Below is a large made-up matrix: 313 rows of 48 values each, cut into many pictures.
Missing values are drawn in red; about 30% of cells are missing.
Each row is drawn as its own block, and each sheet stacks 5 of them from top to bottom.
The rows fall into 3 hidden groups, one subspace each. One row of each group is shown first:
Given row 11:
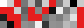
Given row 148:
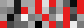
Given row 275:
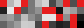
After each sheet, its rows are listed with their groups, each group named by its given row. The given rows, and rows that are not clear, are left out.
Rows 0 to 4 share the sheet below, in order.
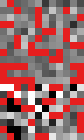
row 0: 11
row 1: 148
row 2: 275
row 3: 11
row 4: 11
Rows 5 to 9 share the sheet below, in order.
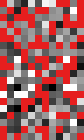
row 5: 148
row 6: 11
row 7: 148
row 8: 275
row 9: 148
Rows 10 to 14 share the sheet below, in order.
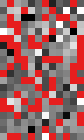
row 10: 148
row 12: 11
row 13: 11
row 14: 148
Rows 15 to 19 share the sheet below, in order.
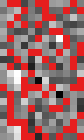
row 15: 148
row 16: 275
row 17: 11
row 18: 275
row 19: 11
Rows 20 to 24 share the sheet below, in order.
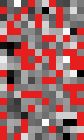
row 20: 148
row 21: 11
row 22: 11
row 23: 11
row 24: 148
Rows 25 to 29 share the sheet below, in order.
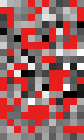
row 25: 275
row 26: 275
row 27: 148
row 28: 148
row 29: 11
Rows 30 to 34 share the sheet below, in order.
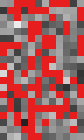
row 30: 275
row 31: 11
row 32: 275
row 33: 11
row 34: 275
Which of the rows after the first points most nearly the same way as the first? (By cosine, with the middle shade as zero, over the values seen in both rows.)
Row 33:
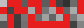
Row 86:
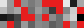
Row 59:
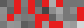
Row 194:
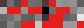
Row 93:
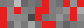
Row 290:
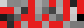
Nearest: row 59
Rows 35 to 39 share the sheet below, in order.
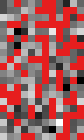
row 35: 11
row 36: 148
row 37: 275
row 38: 11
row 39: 275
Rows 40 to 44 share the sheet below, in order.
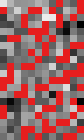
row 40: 275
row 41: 11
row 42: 11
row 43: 11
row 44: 148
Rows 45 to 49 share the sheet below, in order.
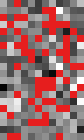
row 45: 275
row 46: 11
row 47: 275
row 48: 11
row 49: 11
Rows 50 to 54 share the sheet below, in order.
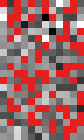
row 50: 275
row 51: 275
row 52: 275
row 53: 275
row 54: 11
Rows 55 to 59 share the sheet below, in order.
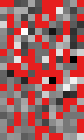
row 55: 275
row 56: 148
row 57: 148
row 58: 148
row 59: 275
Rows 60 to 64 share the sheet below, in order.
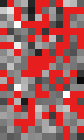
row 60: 11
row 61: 11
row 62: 275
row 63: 148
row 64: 275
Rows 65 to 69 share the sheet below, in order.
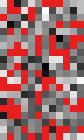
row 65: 275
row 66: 275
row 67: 275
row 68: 11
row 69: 275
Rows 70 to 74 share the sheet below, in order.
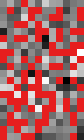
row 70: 148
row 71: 275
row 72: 148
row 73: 11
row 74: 275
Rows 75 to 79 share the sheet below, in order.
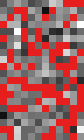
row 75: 275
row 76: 148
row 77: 275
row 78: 275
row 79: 11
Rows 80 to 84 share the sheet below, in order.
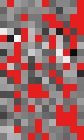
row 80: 275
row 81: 11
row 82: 11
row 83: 11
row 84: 11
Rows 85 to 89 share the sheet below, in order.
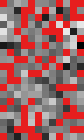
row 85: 275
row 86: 11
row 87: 148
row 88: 275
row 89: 11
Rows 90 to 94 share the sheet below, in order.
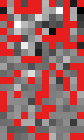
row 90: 275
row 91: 275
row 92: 148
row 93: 148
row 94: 11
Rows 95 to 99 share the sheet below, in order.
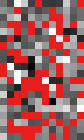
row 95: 148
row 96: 275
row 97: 11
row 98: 275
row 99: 275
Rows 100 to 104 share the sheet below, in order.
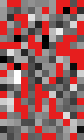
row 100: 148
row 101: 275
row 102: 11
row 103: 11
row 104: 11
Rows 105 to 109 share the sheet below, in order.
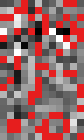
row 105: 11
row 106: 275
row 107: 11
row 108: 275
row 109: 148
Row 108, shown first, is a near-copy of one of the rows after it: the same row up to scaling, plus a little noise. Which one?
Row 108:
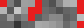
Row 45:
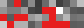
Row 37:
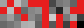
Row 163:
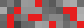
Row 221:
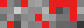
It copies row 163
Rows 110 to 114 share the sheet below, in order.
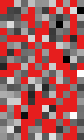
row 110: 148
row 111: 148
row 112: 11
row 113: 11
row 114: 148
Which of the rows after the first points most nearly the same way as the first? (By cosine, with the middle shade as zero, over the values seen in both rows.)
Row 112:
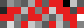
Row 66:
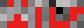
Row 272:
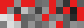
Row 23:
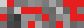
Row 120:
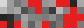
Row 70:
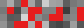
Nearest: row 272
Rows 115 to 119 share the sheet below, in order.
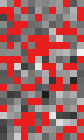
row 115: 11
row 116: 275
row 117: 11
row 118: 275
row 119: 275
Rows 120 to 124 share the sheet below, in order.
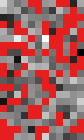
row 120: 11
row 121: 275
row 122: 148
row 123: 275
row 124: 148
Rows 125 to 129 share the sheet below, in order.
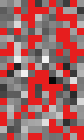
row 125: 275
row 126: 11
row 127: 148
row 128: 11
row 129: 148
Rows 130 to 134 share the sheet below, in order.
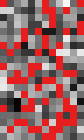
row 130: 11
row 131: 148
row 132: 275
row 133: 11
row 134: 11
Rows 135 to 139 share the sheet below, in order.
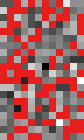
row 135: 11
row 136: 275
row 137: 275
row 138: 11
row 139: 275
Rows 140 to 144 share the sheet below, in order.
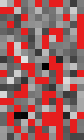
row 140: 11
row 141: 11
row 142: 148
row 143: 275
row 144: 148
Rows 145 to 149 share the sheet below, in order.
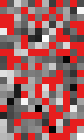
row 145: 148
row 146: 275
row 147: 11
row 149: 275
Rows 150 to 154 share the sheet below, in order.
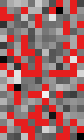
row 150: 275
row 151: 11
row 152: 11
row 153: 148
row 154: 275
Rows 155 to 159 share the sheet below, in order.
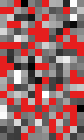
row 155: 148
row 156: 275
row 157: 11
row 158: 275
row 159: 11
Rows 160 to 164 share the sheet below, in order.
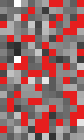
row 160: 148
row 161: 11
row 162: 148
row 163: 275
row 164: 148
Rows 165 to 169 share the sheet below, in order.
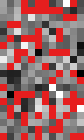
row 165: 148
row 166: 275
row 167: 11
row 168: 275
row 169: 148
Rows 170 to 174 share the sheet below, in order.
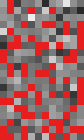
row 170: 148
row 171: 275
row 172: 275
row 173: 11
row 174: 148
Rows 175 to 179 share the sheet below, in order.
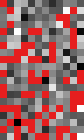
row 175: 148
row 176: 148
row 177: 148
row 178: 275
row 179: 275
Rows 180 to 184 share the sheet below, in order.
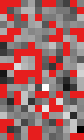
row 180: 11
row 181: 275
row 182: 275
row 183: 148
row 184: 11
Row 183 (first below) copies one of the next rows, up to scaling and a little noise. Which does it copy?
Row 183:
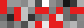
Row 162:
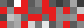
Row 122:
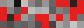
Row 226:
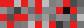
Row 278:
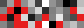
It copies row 278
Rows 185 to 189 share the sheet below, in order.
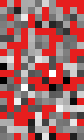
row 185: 148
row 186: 11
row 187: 275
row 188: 148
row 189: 11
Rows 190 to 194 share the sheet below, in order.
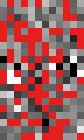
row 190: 11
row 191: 11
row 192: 11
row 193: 11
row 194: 275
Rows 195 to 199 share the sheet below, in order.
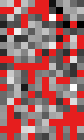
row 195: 275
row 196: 275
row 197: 11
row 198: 148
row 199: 148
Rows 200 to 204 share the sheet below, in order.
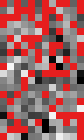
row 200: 275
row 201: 275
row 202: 275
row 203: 275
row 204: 275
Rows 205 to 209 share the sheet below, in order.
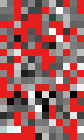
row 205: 275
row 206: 275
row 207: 148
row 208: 11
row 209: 11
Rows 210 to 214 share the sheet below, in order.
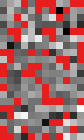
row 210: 275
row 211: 148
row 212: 11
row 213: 275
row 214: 148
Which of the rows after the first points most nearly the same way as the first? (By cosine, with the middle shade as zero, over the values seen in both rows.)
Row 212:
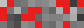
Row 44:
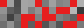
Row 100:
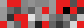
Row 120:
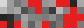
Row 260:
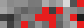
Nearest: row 120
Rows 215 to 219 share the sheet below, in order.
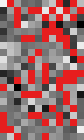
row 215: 275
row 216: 11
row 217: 11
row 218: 148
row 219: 11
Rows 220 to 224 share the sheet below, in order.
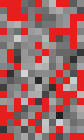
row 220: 275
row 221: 275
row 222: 148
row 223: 275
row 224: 275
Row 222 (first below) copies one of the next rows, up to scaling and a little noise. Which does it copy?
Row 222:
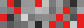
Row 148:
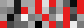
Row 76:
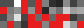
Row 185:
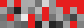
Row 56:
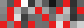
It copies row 148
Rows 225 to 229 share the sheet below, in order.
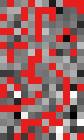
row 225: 275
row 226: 148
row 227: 11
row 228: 11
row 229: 148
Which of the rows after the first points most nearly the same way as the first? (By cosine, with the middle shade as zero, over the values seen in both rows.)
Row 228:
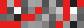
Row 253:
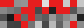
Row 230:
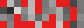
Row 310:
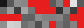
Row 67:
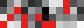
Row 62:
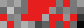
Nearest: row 230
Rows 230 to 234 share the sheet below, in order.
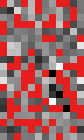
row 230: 11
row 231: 11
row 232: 275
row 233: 275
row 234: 11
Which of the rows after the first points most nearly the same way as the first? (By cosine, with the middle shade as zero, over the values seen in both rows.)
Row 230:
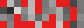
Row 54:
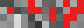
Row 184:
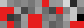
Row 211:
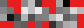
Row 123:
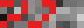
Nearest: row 123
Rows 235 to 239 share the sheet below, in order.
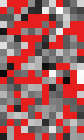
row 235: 275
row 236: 275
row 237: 275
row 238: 275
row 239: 275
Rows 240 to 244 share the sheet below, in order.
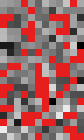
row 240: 11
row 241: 11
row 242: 275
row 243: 275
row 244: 275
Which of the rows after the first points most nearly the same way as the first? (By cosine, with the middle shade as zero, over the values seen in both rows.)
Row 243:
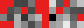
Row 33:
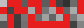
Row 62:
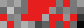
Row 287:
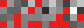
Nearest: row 287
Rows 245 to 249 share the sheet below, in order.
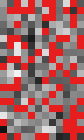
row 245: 148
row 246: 11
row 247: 11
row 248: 148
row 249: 275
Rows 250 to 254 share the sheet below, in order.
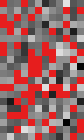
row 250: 148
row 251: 148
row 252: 148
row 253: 11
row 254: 148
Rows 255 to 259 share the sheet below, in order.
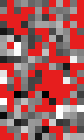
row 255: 275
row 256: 11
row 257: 275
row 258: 275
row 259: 275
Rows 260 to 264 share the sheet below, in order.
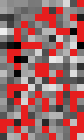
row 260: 11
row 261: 11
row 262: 148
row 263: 148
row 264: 275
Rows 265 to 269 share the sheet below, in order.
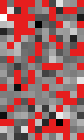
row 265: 275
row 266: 11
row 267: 275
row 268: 148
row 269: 275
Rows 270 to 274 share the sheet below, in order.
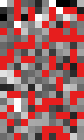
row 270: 275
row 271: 148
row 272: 11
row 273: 11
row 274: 148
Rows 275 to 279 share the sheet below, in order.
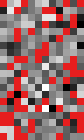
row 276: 11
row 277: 148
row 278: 148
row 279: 11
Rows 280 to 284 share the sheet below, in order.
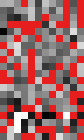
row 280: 11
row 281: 11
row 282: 275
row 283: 11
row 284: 148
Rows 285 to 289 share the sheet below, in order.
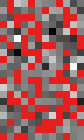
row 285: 148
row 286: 275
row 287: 148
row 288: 11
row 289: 275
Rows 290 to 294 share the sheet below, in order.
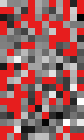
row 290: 11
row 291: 148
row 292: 275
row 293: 11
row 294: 148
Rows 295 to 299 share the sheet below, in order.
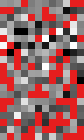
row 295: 148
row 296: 148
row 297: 275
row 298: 148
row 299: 148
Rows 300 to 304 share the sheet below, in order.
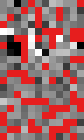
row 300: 148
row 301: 11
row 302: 148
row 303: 11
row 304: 148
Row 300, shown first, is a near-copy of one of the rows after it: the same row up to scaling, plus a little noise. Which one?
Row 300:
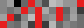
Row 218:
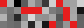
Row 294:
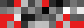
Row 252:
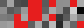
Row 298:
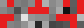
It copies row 218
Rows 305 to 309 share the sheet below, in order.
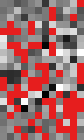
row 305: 148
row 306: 275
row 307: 11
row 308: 275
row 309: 148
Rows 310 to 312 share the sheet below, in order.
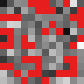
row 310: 11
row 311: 11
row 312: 275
